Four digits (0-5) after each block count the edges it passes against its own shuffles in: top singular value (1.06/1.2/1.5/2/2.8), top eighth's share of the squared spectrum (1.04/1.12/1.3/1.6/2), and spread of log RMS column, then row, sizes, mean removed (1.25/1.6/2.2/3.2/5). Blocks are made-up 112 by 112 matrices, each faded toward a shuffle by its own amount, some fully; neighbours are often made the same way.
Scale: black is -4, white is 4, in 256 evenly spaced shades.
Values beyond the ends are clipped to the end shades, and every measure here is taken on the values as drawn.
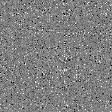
1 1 2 1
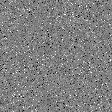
2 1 0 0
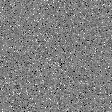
1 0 0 0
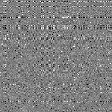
5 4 3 3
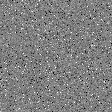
1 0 0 0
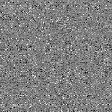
4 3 1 2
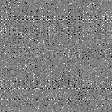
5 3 1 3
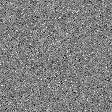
0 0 0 0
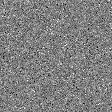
0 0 0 0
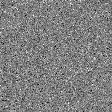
0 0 0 0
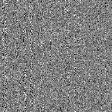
1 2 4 0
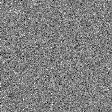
0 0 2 0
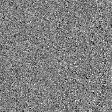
0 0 2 0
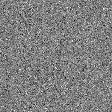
0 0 1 0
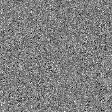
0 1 2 0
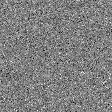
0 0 0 0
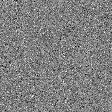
0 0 1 0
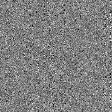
1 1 3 0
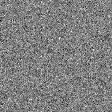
0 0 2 0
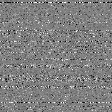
3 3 0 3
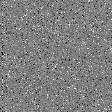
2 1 1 0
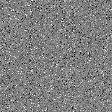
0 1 2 0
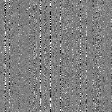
3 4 4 0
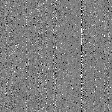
3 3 3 0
